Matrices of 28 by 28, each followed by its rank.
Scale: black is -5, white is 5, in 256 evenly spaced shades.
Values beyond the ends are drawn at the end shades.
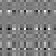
one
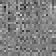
five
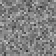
full rank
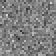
full rank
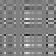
one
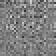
five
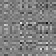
three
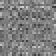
three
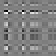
one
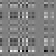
one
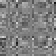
three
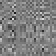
three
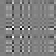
one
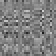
three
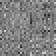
five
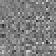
five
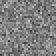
full rank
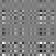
one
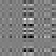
one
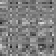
three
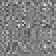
five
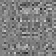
five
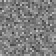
full rank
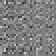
five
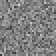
full rank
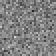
full rank
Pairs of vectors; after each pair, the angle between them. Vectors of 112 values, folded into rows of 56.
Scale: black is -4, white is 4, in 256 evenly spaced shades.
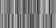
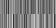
orthogonal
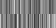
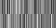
orthogonal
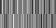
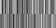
nearly opposite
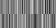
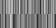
orthogonal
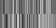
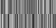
orthogonal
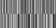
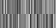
nearly opposite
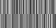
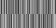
partly opposed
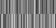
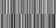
nearly opposite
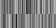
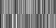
nearly opposite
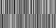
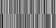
partly aligned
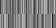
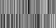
orthogonal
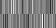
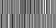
orthogonal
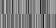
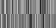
nearly parallel
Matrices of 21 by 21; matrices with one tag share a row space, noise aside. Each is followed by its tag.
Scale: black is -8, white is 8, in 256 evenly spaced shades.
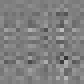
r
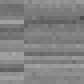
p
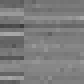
p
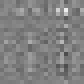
r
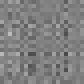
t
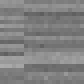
p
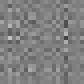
t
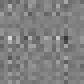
t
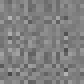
t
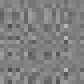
t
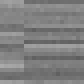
p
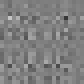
t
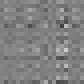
r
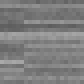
p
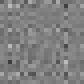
t
